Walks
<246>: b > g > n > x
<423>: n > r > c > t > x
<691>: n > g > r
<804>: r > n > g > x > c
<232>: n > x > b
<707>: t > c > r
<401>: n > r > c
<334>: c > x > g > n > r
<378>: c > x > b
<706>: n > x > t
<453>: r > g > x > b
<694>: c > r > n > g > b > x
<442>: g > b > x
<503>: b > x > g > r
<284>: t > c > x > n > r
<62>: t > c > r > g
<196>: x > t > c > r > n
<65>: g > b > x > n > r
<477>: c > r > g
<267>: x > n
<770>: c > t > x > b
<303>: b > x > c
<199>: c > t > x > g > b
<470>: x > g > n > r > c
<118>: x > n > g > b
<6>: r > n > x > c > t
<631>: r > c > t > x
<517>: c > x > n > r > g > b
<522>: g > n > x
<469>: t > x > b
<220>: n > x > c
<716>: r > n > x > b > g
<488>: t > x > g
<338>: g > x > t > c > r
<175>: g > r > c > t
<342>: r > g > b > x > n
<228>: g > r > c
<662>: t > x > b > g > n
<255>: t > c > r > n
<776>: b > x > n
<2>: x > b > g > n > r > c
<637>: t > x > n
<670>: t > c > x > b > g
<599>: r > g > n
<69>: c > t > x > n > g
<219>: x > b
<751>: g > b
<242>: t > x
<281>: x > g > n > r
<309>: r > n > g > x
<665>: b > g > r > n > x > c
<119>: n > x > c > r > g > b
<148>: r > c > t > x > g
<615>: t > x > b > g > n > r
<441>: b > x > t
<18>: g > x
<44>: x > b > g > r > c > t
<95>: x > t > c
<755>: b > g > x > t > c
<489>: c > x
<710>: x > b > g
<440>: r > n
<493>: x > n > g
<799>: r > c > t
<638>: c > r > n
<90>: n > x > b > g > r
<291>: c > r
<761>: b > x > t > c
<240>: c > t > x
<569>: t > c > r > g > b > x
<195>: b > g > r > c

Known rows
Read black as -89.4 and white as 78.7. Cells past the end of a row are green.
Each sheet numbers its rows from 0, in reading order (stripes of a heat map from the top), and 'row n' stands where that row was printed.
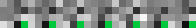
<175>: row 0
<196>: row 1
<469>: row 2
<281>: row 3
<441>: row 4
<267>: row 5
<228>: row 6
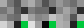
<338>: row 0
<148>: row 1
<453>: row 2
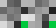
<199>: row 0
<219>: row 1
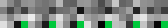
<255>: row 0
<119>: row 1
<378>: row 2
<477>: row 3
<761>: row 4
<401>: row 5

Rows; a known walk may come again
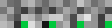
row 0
<18>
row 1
<255>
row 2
<246>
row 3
<118>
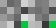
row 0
<751>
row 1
<637>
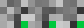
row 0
<442>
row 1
<522>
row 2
<242>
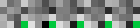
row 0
<662>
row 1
<477>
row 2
<175>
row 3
<199>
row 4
<338>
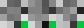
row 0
<670>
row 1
<228>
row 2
<761>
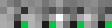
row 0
<453>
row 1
<599>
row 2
<220>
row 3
<309>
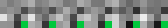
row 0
<90>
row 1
<706>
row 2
<65>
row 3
<665>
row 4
<196>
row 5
<119>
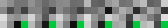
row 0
<423>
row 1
<470>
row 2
<804>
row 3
<378>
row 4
<503>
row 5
<755>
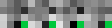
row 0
<334>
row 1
<569>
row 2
<631>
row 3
<691>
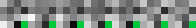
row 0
<707>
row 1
<267>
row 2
<6>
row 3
<69>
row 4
<284>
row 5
<441>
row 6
<615>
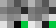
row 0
<148>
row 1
<62>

